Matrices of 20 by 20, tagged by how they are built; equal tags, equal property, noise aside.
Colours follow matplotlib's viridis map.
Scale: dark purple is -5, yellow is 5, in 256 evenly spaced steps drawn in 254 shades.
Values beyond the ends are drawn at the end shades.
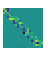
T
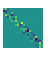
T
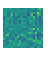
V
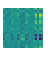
V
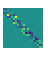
T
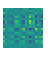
V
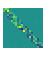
T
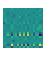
V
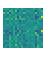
V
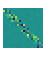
T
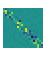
T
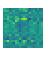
V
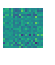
V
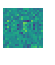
V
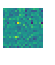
V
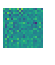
V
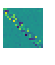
T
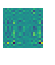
V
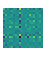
V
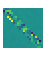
T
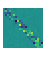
T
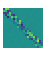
T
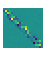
T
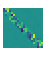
T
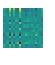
V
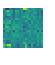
V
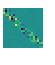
T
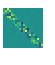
T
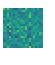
V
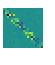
T
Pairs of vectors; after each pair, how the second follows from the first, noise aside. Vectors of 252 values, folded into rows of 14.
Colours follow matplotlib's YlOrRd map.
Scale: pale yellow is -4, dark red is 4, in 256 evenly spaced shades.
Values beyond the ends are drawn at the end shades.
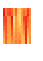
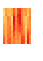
negated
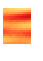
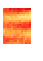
negated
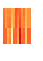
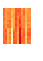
copied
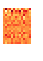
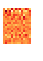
negated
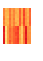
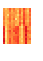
copied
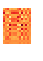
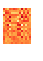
negated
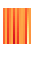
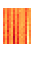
copied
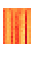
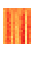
negated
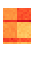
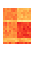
negated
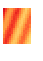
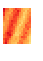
copied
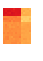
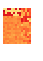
sign-scrambled
